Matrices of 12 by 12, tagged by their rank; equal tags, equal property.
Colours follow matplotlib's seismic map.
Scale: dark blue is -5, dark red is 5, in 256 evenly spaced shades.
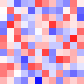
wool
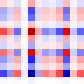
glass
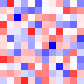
wool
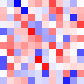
wool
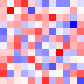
wool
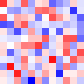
wool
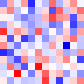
wool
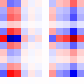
glass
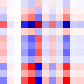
glass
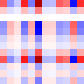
glass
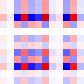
glass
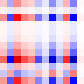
glass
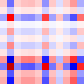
glass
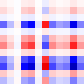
glass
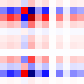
glass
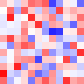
wool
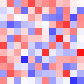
wool
